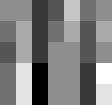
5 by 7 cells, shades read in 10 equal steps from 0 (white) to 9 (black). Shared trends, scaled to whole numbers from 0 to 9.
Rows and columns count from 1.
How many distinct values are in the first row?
5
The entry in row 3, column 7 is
4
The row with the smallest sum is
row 4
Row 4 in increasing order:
0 1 4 4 5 7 9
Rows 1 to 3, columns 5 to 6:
2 5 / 3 6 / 4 6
